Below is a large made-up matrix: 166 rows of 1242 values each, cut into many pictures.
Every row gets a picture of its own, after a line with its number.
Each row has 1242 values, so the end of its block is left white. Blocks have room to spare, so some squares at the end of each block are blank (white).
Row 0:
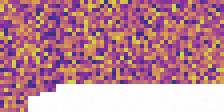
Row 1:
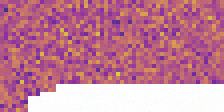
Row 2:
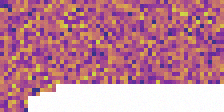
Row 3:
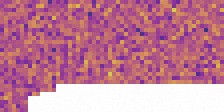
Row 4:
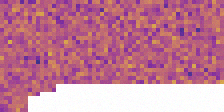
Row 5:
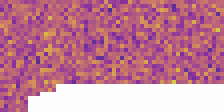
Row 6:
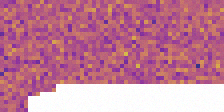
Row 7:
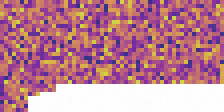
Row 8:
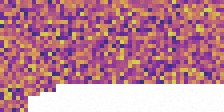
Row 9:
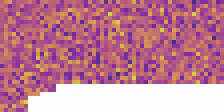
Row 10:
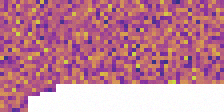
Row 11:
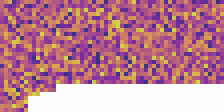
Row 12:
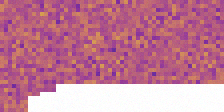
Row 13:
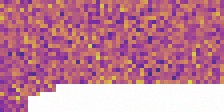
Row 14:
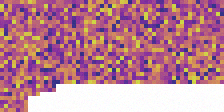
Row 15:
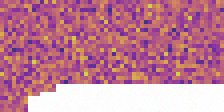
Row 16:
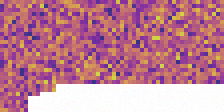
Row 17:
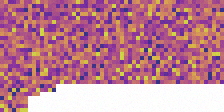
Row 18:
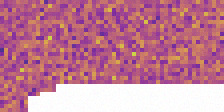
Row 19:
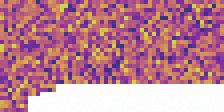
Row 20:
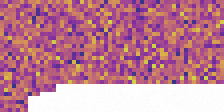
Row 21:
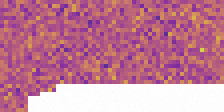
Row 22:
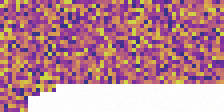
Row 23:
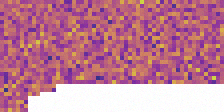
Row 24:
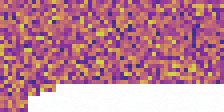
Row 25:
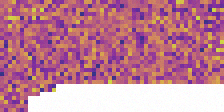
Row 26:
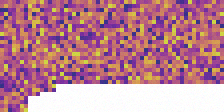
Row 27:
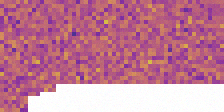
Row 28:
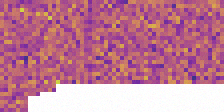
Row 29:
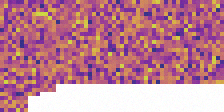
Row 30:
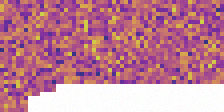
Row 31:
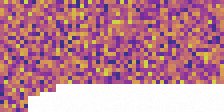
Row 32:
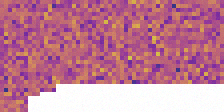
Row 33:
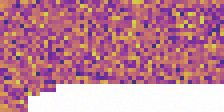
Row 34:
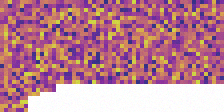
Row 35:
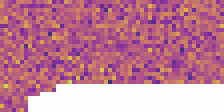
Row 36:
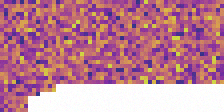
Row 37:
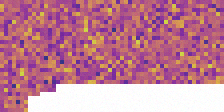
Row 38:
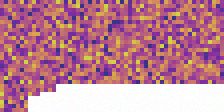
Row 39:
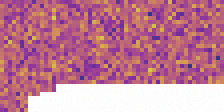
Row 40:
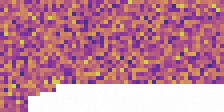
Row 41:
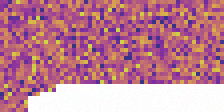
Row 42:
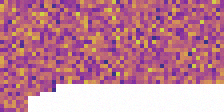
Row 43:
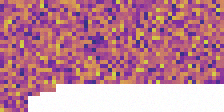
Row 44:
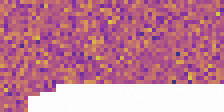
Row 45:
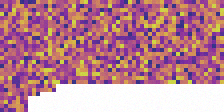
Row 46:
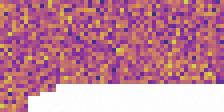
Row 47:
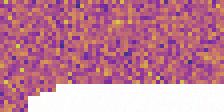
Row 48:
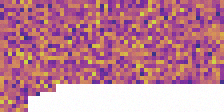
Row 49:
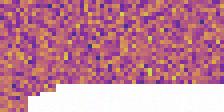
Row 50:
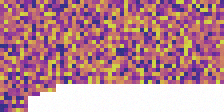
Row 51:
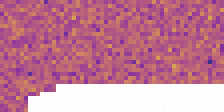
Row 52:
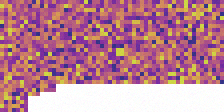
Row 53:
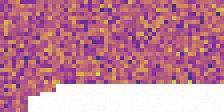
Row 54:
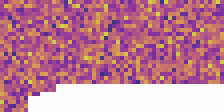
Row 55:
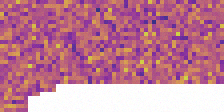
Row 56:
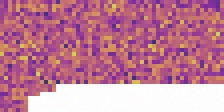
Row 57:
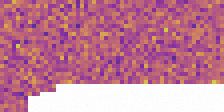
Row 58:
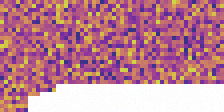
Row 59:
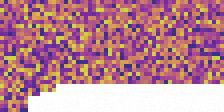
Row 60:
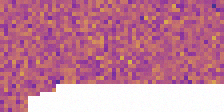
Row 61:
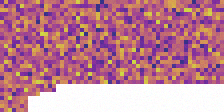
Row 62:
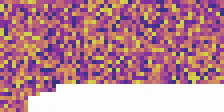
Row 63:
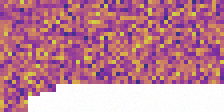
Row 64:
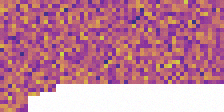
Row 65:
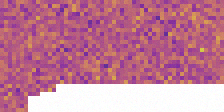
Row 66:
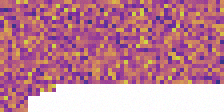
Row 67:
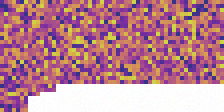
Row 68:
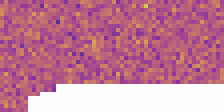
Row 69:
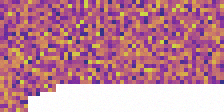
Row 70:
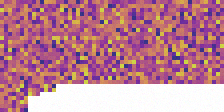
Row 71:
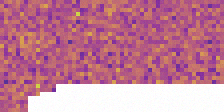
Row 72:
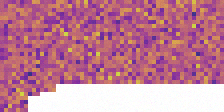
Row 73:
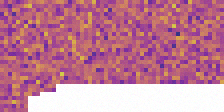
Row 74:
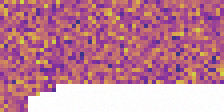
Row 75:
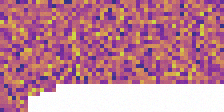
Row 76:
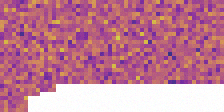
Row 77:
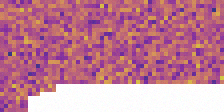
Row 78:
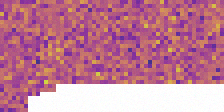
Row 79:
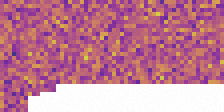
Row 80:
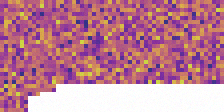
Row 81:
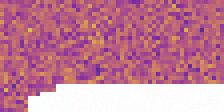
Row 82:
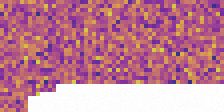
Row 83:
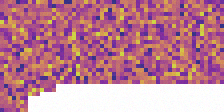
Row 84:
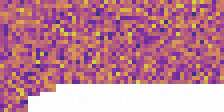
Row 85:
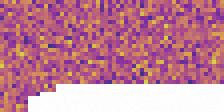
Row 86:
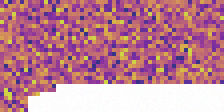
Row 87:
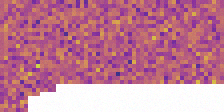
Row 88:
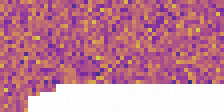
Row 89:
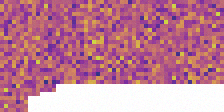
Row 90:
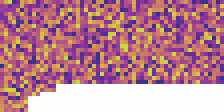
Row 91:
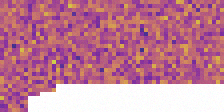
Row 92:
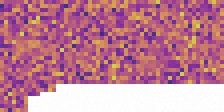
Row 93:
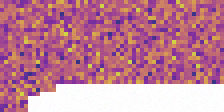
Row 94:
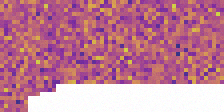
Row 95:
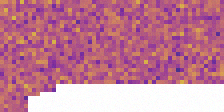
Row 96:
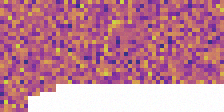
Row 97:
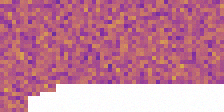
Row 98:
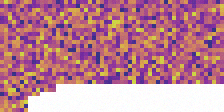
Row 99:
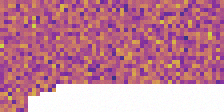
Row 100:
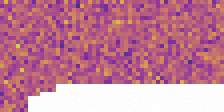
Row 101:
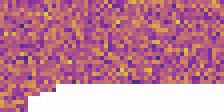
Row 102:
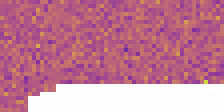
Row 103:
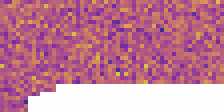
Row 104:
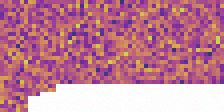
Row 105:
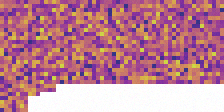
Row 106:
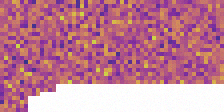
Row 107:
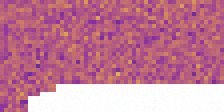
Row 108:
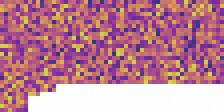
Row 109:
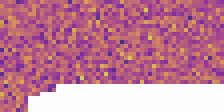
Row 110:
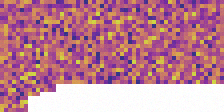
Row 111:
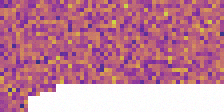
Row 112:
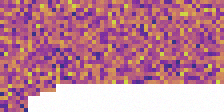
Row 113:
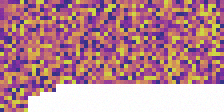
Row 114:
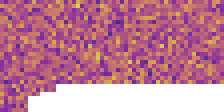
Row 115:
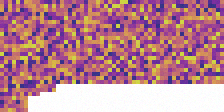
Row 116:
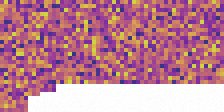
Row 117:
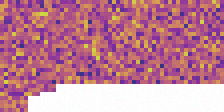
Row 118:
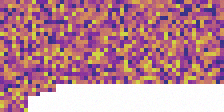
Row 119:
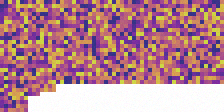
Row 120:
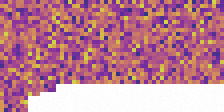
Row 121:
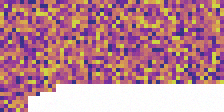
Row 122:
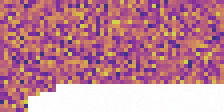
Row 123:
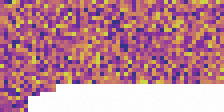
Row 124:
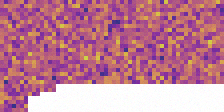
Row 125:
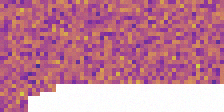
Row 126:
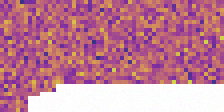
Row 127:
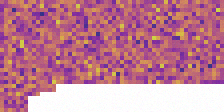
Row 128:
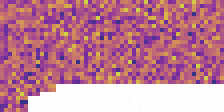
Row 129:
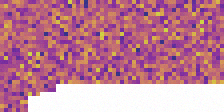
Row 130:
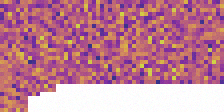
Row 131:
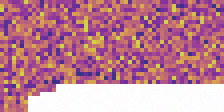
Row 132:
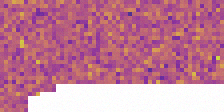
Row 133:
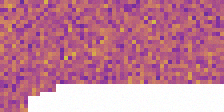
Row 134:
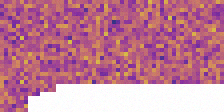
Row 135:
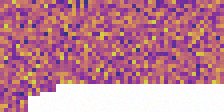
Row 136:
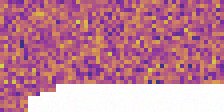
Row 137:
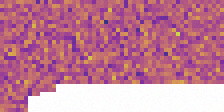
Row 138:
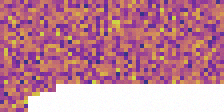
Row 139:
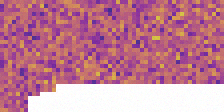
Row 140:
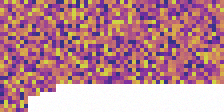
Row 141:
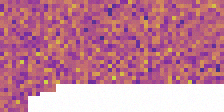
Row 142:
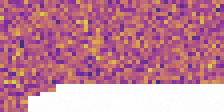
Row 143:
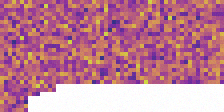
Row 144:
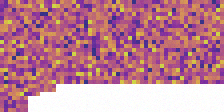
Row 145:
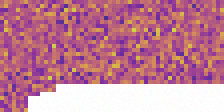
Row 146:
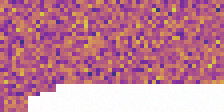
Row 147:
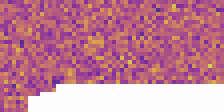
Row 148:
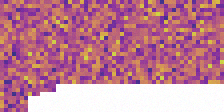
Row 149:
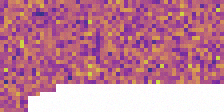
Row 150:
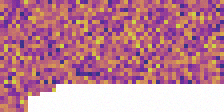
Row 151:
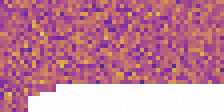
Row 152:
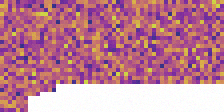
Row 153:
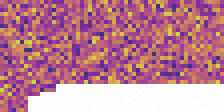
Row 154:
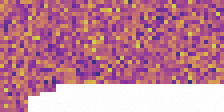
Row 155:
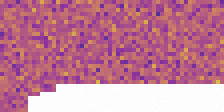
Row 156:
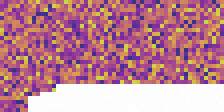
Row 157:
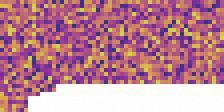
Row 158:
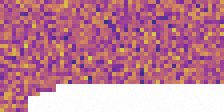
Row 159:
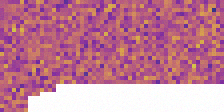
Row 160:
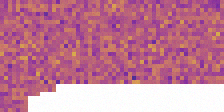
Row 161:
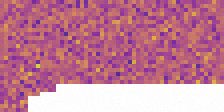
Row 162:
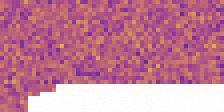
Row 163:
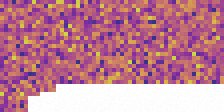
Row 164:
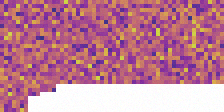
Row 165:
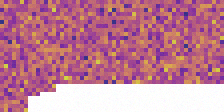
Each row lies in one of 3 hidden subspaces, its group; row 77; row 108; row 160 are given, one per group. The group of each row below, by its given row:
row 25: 108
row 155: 108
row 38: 77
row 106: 77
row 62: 160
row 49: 77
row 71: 160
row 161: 77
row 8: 108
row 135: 77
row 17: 108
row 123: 77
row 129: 77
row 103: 77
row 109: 108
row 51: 108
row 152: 160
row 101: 160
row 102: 160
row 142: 160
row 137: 108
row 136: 160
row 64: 108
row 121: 160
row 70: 108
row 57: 77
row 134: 77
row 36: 160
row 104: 77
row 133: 108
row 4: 160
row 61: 108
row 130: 77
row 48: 77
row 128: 77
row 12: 160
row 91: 108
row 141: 160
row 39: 160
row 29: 160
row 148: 77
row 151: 108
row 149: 160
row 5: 160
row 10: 108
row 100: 77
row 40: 160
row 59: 108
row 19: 108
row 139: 160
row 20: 160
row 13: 77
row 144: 160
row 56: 160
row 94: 160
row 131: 160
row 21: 108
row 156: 160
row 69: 77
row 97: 77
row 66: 108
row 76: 108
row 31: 77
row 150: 160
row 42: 160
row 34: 77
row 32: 160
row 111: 108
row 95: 160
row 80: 160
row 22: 108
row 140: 77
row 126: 160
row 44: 160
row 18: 108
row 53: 160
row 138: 77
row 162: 160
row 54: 77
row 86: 108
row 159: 108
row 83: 108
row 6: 108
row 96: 77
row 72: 77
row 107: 77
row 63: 77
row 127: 160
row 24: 108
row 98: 77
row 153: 108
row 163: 77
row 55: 108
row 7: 77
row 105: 108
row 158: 108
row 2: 108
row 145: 108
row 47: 77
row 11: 77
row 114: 77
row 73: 108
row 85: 77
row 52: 108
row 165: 108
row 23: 160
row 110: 77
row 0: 160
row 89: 160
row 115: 160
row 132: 160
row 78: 160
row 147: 160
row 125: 77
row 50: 108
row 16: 160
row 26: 108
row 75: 108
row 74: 160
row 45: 160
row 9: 77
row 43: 160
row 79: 77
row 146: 160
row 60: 160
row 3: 108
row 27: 108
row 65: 108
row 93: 77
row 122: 77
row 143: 77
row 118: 108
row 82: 160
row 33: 160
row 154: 160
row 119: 160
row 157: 108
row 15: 108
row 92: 108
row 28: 160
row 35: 108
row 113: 108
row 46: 108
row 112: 108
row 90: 77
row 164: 108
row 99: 108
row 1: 77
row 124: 77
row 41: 108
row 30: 160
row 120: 77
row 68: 160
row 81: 160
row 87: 77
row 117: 160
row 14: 160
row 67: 108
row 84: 77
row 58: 108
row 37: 160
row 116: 160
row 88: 160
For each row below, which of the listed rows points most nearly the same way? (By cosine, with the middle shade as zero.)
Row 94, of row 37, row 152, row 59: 37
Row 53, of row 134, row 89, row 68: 134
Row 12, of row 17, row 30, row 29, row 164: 30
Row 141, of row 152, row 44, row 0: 152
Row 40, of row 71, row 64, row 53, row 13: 53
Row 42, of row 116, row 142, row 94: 116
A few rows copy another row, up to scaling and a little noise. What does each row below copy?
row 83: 75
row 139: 16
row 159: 113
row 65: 21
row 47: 100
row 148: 79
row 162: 150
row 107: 128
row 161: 87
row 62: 14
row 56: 160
